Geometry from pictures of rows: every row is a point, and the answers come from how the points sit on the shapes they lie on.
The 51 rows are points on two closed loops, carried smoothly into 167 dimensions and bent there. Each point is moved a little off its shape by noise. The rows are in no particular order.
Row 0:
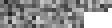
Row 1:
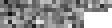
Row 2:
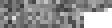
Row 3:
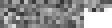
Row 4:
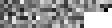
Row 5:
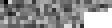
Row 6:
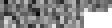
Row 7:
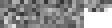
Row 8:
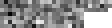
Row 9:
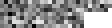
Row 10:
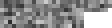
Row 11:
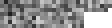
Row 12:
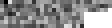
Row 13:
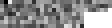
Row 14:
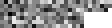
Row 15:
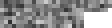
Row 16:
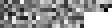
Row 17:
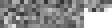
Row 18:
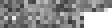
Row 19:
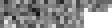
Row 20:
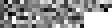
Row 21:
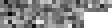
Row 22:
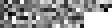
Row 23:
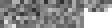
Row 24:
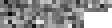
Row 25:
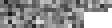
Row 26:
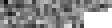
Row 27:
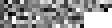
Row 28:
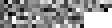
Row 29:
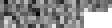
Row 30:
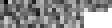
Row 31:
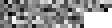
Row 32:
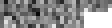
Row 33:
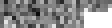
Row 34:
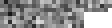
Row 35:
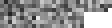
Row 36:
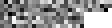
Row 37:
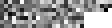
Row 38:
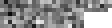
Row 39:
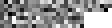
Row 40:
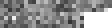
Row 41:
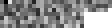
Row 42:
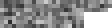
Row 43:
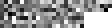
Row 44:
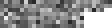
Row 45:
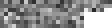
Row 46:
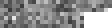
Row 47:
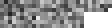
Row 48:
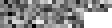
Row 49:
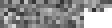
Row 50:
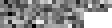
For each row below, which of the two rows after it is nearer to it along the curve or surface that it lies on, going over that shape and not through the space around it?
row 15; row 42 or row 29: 42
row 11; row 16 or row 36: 16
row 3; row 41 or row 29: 29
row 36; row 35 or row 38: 38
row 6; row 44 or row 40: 44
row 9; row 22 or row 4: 22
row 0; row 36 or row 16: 16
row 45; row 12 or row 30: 30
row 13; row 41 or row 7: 41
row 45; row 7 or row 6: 7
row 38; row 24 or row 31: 24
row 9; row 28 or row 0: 28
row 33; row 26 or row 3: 3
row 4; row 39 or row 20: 20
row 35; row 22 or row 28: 22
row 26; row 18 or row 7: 18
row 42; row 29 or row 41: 41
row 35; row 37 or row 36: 37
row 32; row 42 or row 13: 13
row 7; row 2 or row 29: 29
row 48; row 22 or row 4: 22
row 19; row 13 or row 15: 13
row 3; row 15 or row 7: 7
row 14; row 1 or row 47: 1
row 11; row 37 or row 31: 37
